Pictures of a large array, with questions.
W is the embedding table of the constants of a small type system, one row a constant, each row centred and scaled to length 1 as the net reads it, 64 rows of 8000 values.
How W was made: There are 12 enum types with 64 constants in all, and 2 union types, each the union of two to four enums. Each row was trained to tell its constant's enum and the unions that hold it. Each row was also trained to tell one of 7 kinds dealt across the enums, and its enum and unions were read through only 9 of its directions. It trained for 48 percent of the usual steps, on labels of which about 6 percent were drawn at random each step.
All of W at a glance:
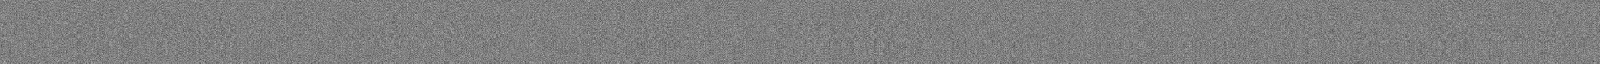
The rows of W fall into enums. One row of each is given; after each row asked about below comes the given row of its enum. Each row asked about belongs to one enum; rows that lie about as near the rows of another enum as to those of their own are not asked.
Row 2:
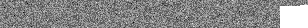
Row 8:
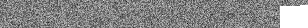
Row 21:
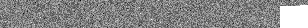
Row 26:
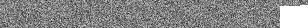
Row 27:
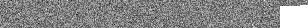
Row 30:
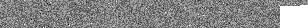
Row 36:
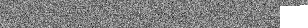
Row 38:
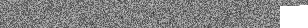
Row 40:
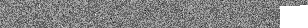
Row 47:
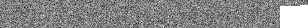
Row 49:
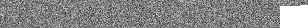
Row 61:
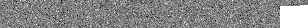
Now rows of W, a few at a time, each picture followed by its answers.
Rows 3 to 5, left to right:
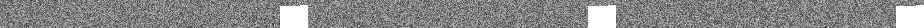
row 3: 8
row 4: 40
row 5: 2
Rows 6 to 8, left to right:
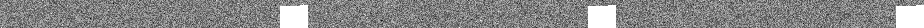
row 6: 40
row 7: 36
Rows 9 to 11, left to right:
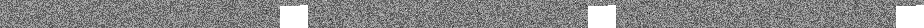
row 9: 40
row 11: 2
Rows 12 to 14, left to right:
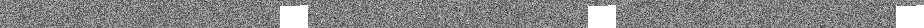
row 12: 27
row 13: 8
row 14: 30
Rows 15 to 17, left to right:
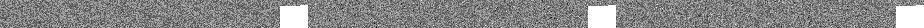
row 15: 30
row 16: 61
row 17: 21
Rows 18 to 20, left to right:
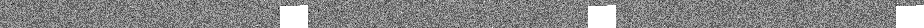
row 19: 38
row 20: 40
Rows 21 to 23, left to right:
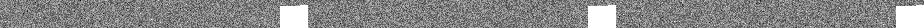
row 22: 8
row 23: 27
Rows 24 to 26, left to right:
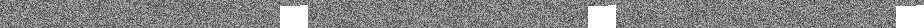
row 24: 40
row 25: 30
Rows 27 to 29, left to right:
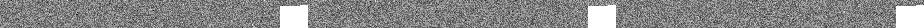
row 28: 21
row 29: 2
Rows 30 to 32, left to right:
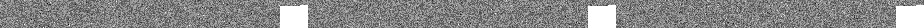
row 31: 26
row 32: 38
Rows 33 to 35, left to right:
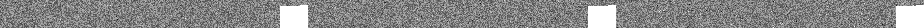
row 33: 8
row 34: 27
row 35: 36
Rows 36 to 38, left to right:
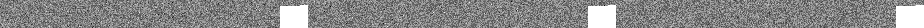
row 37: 27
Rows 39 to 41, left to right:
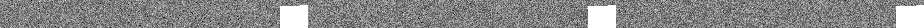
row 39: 38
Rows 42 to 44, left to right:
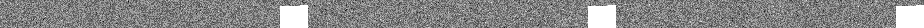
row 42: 26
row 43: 38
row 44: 8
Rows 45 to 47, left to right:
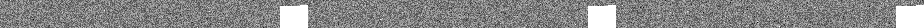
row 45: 38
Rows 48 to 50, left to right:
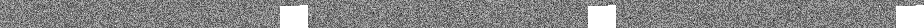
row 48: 21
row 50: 26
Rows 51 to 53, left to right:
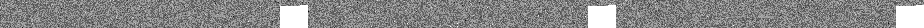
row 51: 21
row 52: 26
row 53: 40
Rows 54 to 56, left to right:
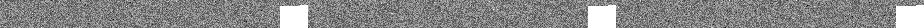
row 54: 26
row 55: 30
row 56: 2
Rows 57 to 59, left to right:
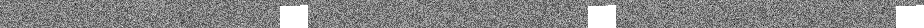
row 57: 8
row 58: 21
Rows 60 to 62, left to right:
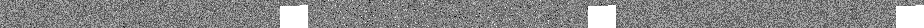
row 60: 27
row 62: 38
